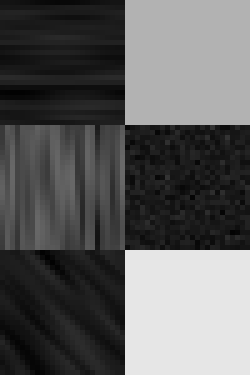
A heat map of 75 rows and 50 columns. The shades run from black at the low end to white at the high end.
It is made of 3 by 2 panels. Panel 1,1: very low, streaked across, faint in contrast. Panel 1,2: high, flat. Panel 2,1: low, streaked downward. Panel 2,2: very low, fine-grained, faint in contrast. Panel 3,1: very low, slanting down to the right, faint in contrast. Panel 3,2: very high, flat.
